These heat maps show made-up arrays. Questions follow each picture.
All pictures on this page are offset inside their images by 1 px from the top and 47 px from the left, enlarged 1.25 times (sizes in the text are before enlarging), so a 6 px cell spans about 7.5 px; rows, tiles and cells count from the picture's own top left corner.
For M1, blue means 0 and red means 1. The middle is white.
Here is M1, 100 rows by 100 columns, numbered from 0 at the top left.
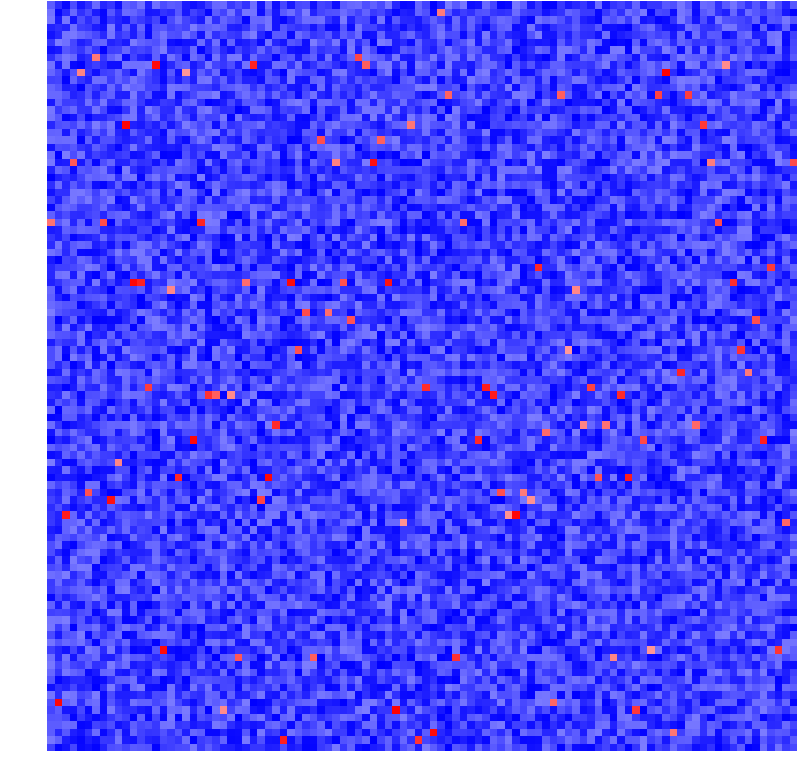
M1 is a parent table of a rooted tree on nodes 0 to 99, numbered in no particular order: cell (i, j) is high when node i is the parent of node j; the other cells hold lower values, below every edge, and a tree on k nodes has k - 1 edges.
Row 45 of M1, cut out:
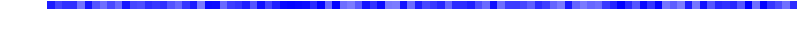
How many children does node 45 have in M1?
0
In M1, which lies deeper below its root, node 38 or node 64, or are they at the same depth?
node 38
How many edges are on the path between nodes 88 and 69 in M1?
7
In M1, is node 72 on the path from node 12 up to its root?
no
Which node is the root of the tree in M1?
56
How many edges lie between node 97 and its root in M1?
2
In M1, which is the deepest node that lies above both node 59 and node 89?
52
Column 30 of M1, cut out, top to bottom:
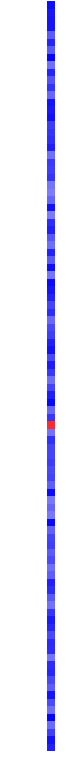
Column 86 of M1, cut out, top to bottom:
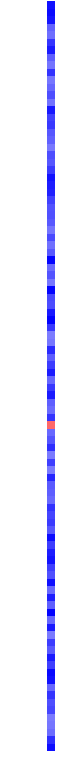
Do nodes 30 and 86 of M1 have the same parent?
yes
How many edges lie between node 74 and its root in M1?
1
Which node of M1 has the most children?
37
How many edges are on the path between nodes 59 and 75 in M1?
6
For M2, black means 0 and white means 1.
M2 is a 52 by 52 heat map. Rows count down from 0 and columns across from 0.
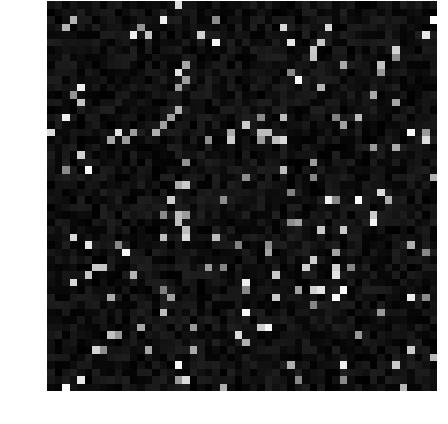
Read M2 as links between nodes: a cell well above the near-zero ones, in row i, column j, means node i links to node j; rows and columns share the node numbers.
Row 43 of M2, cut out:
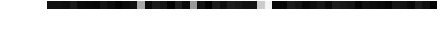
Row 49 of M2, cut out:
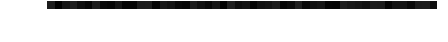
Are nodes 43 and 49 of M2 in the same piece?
no
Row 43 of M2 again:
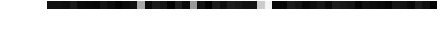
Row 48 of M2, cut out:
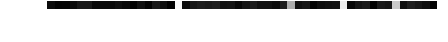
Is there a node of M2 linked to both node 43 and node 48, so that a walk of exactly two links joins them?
no
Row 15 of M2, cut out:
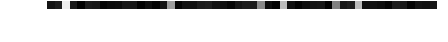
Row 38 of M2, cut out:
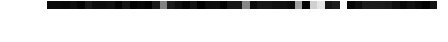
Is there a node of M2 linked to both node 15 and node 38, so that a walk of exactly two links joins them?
no
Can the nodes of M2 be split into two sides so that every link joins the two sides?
yes
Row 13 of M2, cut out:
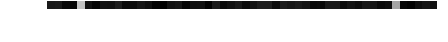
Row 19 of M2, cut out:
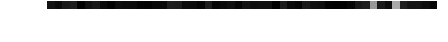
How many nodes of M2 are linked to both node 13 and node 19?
1
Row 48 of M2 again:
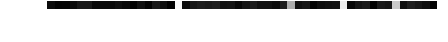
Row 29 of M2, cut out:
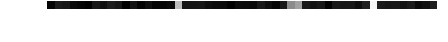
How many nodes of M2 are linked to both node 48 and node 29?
2
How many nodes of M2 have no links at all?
4
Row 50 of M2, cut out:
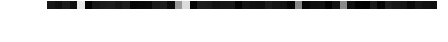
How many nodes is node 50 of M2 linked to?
5
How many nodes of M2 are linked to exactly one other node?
7
